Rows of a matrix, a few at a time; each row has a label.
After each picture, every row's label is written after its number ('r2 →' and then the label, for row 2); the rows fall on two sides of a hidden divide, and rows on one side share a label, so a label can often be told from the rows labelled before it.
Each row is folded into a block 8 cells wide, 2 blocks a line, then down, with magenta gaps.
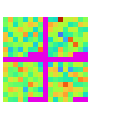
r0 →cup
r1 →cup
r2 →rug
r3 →cup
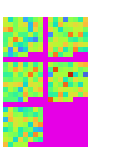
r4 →cup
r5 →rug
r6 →cup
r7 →cup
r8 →cup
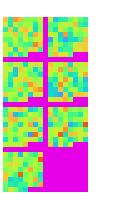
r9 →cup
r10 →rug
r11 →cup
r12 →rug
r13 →cup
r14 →cup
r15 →cup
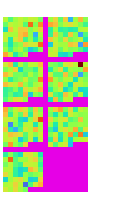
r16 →cup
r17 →cup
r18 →cup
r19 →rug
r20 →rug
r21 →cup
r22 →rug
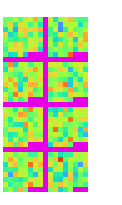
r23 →rug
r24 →cup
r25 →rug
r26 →cup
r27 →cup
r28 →rug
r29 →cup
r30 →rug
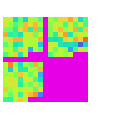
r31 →cup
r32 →rug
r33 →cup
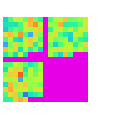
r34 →rug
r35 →cup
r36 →cup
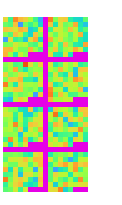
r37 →rug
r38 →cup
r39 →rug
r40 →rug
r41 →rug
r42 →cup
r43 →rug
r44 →cup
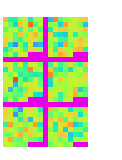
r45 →rug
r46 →cup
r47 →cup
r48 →rug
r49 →rug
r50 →rug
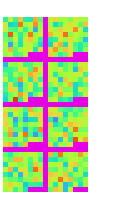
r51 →rug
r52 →rug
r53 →rug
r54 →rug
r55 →rug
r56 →rug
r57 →rug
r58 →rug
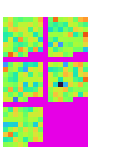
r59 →cup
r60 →cup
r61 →cup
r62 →rug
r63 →cup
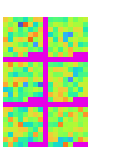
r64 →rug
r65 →rug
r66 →cup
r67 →rug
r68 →rug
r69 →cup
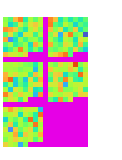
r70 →cup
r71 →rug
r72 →rug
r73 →rug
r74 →rug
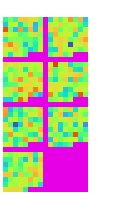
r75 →rug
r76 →rug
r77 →cup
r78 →cup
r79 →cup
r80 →rug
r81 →cup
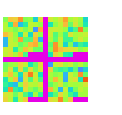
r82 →cup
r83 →rug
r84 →cup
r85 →cup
